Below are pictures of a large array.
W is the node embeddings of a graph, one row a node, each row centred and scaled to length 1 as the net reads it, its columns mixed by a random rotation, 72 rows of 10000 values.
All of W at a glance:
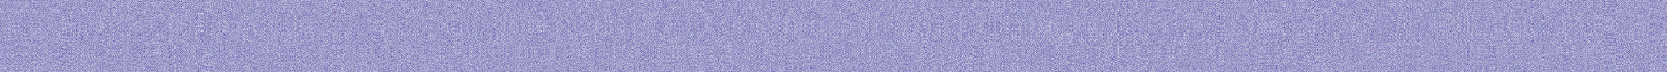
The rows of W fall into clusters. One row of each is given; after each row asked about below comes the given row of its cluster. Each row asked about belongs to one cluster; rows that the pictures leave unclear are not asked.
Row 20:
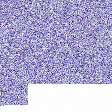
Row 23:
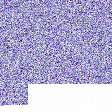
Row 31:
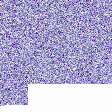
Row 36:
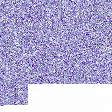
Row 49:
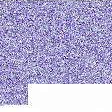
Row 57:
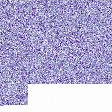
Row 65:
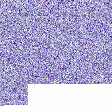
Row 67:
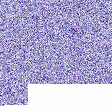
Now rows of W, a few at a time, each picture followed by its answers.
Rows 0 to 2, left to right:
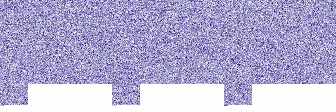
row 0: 23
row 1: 49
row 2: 65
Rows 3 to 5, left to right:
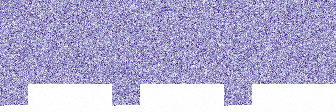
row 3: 20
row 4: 49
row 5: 20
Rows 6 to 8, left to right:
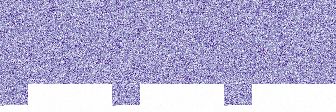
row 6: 49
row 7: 23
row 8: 57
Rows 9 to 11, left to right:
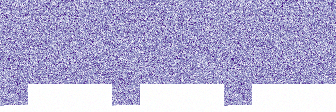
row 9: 65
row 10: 49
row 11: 65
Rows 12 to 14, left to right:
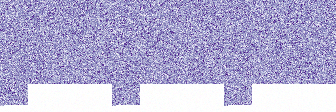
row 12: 67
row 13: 31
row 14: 20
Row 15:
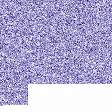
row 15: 49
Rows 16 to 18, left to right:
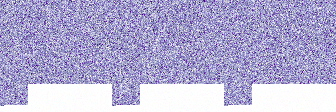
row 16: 36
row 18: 23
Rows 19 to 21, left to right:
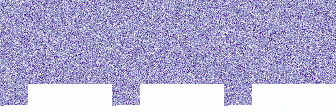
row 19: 36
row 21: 31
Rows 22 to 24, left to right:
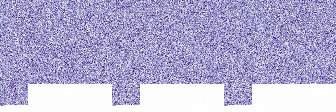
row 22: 36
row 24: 23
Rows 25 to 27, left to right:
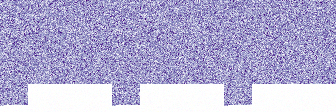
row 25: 31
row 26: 31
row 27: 23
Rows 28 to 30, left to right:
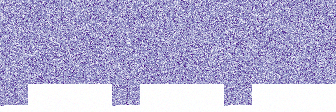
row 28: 36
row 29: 36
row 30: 31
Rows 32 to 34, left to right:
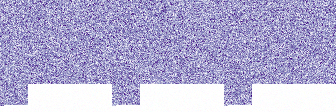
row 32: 36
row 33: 49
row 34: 49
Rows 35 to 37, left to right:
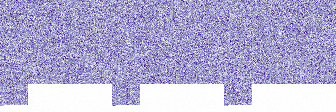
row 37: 67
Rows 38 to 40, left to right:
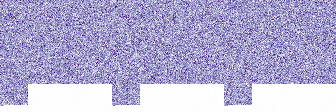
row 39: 36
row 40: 23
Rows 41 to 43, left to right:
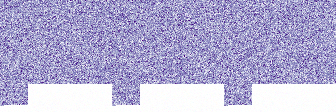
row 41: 23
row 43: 20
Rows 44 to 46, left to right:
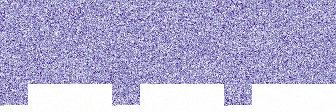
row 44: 67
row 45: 49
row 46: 57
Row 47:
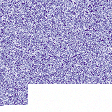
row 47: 36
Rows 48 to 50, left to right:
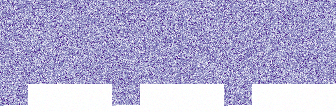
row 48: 57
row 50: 20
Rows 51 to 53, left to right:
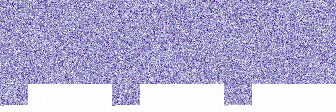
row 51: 57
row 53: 49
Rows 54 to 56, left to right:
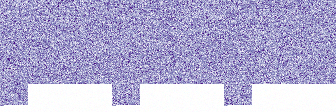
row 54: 65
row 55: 57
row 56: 57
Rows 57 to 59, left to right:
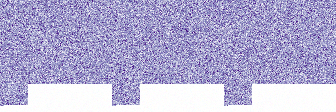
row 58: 67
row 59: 20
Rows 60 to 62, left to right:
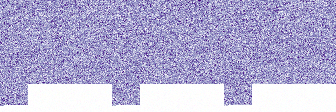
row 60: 57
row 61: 31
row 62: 49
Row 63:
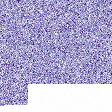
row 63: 67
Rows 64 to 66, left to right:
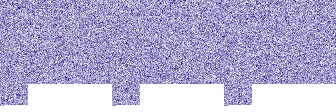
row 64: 57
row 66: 36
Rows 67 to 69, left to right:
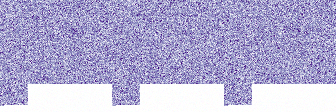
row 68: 65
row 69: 67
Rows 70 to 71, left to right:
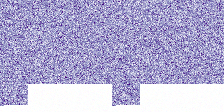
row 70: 57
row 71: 65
